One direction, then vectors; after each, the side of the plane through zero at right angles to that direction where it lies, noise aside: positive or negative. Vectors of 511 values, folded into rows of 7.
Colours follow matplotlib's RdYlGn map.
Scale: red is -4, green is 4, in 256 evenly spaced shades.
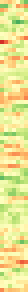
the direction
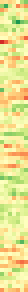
positive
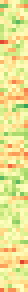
positive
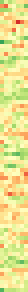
negative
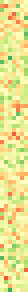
negative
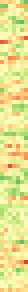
positive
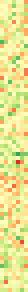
negative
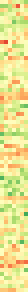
positive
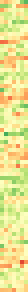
positive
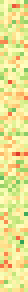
positive
